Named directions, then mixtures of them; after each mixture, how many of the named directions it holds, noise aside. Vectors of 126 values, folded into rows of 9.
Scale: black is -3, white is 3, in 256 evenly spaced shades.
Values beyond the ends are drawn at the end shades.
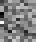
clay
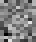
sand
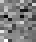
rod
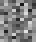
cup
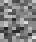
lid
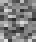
two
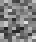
one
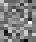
three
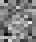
one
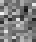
three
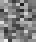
three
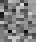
two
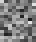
two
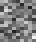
two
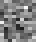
three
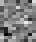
two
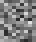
three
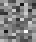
one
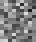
two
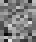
one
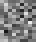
three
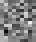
three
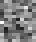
three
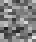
one
